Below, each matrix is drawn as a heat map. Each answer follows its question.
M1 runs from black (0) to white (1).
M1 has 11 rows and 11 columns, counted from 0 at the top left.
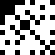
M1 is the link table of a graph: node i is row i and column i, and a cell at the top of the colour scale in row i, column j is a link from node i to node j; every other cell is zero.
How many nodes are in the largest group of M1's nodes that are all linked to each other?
5
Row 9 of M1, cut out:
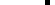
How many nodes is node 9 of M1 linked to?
10
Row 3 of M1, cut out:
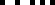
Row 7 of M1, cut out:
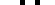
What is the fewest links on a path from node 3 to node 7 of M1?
1
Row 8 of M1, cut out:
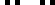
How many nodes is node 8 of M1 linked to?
7
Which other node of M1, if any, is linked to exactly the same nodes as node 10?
node 3
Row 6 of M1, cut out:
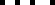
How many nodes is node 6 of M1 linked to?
7
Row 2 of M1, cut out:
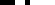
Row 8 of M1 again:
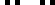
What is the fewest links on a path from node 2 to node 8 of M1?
1
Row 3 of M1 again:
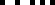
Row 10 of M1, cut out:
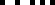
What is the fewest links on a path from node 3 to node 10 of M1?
2
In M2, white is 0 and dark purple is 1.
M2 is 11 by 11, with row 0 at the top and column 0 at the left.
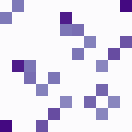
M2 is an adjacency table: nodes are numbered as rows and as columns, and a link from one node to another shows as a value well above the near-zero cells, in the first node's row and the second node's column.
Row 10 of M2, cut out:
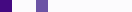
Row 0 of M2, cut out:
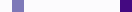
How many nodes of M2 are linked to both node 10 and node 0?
0
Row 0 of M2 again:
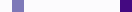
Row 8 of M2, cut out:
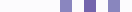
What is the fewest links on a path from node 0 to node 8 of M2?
3
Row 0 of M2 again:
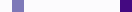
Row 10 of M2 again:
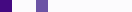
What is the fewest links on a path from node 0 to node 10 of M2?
1
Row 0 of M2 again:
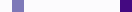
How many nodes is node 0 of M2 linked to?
2
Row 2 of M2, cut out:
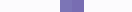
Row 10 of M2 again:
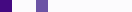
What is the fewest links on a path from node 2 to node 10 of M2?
4
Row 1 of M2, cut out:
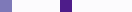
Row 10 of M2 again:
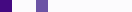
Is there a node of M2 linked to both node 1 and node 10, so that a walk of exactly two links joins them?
yes
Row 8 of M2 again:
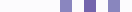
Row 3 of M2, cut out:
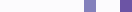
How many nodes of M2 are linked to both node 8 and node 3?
1
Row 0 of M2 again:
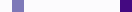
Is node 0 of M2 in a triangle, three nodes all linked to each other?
no
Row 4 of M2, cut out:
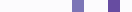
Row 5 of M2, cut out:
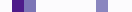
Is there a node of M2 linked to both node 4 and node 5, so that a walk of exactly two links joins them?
no
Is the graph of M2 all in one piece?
yes
